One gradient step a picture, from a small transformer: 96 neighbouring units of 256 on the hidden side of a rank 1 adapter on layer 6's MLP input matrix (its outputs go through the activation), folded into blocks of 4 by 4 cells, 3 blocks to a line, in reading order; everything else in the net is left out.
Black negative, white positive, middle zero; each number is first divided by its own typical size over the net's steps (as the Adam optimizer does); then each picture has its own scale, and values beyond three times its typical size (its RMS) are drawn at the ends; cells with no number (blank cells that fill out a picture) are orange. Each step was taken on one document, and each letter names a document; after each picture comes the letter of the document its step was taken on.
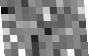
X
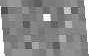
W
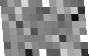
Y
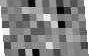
W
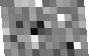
X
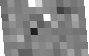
W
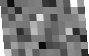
Y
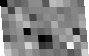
Y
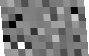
Y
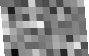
X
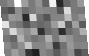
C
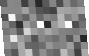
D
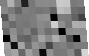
Y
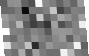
X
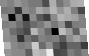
C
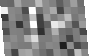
X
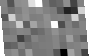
W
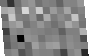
W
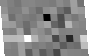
D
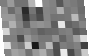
W
